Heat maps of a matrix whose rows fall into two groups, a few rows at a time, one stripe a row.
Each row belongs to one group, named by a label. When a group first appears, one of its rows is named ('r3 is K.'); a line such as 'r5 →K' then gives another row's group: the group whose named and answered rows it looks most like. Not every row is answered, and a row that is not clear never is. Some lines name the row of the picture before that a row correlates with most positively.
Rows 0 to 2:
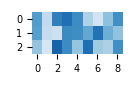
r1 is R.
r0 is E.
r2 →E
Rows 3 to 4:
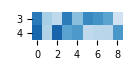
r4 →E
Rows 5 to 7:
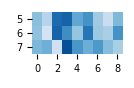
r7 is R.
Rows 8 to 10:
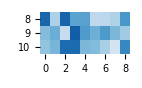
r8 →E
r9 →R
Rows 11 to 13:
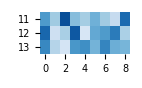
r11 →E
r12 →R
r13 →R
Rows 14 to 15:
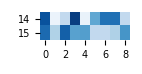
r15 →E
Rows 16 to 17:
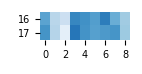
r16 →R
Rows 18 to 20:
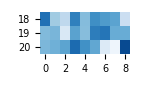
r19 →R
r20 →E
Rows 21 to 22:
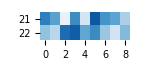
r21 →R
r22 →E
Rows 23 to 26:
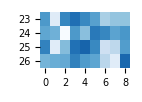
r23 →E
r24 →R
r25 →E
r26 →E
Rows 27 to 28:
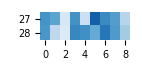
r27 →R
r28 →R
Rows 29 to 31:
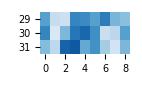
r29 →R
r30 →E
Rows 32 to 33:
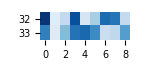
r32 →R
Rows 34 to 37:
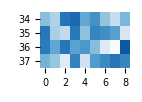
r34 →E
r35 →R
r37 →R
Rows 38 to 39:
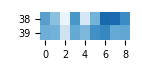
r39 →R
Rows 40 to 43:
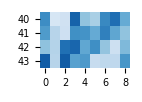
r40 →R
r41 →R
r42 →E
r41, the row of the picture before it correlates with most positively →39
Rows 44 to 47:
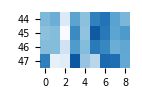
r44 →R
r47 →R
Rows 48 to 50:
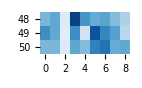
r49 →R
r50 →R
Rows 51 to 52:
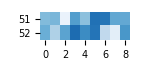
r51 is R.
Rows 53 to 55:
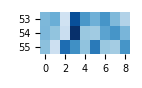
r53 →R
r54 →R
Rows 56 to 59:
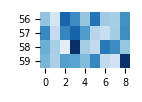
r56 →E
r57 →E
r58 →R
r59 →E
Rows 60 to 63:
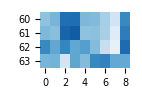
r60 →E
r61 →E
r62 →E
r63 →R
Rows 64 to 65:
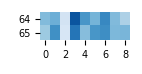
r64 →R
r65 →R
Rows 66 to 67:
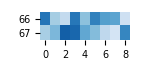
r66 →R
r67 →E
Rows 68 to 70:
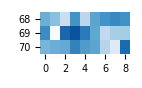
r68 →R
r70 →E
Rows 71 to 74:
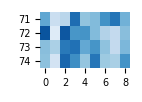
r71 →R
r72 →E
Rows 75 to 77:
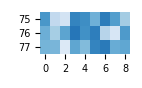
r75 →R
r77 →R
